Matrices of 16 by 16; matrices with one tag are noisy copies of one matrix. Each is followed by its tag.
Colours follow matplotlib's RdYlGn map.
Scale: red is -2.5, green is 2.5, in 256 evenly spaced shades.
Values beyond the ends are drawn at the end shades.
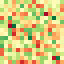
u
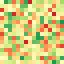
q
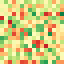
u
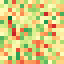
u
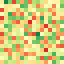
q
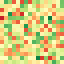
q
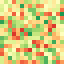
u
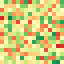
q
